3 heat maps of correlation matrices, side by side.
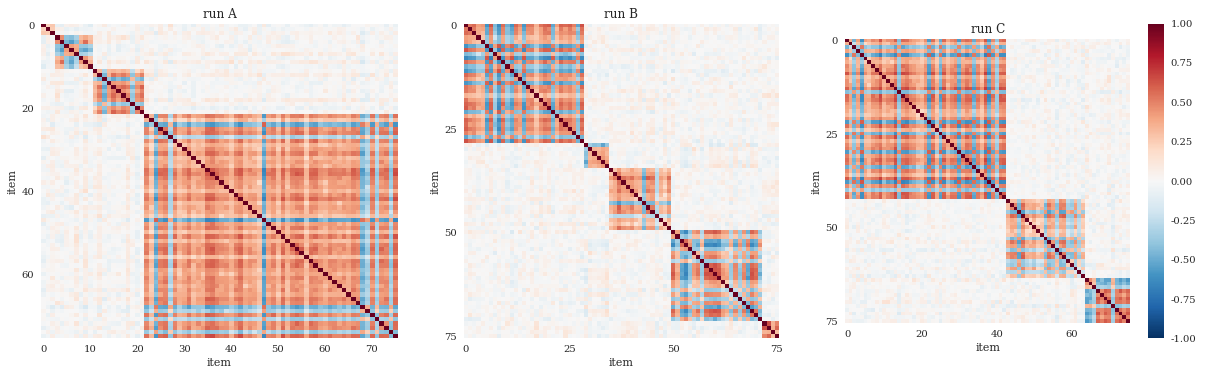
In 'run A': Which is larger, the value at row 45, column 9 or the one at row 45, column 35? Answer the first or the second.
the second
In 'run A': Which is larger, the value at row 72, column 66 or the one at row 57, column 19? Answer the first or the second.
the first
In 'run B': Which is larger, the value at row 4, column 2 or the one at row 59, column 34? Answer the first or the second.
the first
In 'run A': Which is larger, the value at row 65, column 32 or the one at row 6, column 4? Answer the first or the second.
the first
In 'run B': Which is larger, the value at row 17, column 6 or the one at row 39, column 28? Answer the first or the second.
the first
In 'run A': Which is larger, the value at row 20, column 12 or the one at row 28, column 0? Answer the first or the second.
the first
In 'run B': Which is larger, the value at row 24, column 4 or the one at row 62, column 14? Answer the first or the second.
the first
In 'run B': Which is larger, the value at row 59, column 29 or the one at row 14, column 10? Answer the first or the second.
the second
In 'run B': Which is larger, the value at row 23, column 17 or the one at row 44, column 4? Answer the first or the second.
the first
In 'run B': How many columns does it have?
76
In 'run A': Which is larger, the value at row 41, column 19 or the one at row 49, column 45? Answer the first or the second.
the second
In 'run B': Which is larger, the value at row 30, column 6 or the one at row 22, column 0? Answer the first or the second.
the second
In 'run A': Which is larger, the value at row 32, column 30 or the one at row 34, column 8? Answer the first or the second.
the first
